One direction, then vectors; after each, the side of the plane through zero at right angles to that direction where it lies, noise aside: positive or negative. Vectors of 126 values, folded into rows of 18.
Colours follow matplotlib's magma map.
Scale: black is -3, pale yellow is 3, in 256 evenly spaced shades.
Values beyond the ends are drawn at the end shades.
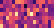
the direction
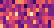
positive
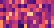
positive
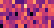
negative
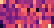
negative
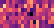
negative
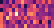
positive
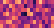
positive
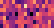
negative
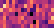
negative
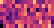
negative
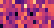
negative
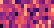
negative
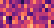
negative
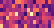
positive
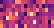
positive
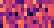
negative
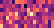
positive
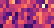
negative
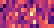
positive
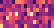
positive
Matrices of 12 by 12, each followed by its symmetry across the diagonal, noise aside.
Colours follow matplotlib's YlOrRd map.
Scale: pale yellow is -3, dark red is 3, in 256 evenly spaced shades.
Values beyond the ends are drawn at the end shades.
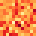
neither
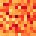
neither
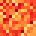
symmetric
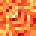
symmetric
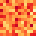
neither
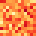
neither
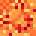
symmetric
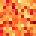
neither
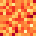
symmetric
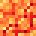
symmetric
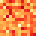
neither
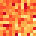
symmetric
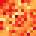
symmetric
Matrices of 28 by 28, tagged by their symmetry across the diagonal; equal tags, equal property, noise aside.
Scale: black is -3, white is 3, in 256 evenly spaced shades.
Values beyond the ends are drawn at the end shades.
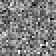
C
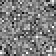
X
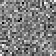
X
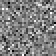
C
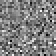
C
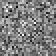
X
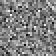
C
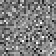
X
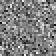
C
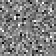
C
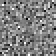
C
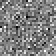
X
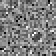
X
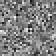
C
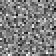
C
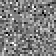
C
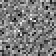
X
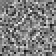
X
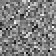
C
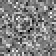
X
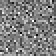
C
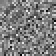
X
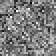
X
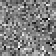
C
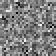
X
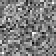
X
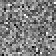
C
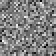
X
